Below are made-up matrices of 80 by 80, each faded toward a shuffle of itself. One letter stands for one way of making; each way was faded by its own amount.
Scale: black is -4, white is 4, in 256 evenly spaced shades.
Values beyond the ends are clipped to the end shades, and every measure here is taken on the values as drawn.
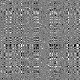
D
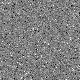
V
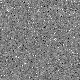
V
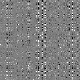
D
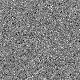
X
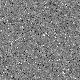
V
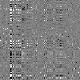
D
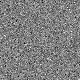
X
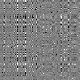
D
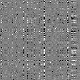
D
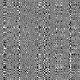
D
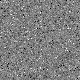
V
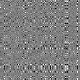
D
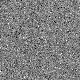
X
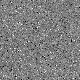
V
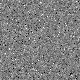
V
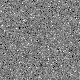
V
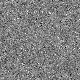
X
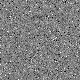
V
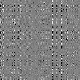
D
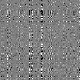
D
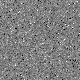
V
